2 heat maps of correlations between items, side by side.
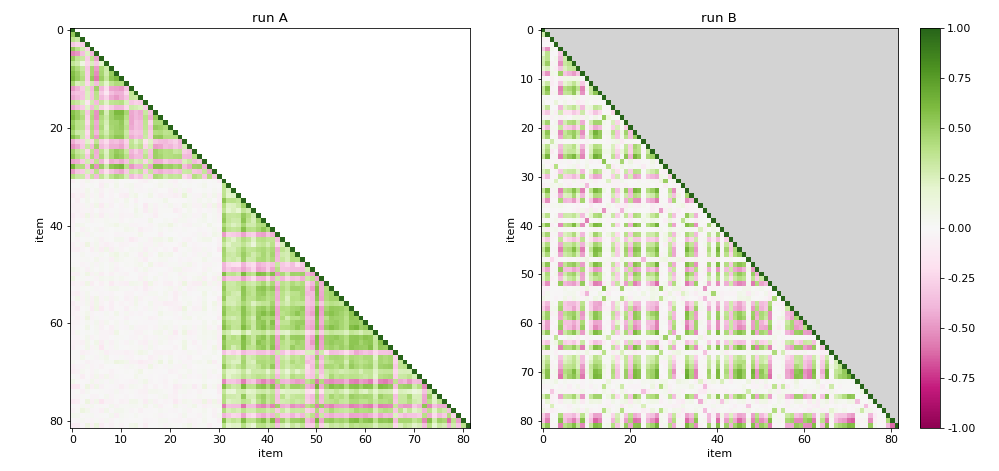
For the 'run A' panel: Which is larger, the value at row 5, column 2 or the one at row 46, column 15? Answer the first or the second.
the second
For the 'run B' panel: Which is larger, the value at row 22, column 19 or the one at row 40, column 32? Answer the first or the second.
the first
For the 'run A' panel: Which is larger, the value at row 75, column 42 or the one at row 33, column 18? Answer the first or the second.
the second
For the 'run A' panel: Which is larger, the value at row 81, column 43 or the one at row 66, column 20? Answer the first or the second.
the first
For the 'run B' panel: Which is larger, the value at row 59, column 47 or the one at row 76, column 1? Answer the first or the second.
the second
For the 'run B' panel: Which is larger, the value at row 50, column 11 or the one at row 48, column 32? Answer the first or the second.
the first
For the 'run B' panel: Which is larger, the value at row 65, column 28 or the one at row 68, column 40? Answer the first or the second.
the second
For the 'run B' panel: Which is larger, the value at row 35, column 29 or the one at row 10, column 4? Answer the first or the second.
the second
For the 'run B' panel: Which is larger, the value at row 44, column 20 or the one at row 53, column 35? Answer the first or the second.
the second
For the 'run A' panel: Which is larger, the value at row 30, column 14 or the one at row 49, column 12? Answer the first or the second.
the second
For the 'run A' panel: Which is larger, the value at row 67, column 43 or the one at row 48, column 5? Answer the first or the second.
the first
